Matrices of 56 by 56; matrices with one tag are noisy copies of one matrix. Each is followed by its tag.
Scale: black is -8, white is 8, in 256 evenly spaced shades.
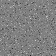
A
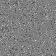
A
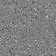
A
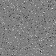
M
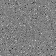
A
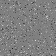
A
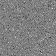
M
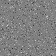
A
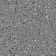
A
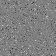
A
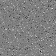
M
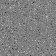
A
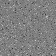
A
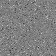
A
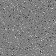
M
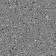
A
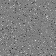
A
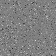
A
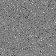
M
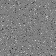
A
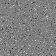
A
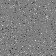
A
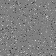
A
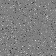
A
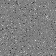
A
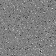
M
